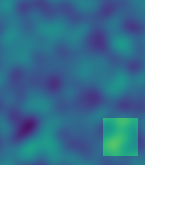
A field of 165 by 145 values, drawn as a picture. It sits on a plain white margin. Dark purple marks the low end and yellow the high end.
Values change most from cell to cell in the bottom right. Neither half mirrors the other. The bottom right is the ninth with the highest average. In the bottom right lies a patch that is higher than the rest.
